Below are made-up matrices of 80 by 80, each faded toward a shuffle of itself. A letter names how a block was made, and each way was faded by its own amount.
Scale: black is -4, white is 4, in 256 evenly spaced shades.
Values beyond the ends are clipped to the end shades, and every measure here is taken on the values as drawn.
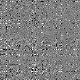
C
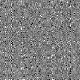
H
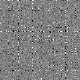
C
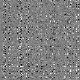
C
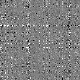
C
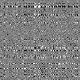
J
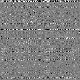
J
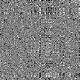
H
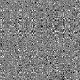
H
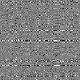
J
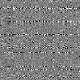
J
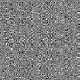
H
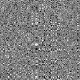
H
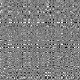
J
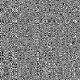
H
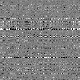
J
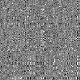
H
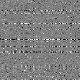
J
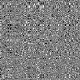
H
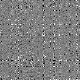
C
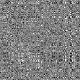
H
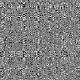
H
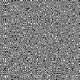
H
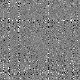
C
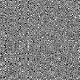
H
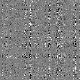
C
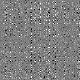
C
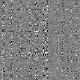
C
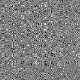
H
